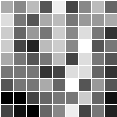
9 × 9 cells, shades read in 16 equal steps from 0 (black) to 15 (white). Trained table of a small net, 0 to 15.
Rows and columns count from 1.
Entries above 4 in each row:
8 9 8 7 8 6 9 5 4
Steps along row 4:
down down up up down up down up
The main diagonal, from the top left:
10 7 9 11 11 13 5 6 2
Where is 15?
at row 4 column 7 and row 7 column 6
